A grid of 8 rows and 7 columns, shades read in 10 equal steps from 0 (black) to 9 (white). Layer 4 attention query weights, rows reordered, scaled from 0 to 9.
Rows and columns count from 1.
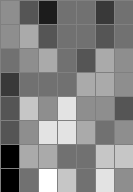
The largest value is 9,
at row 8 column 3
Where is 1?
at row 1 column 3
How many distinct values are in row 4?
4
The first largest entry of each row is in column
1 2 3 5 4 3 6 3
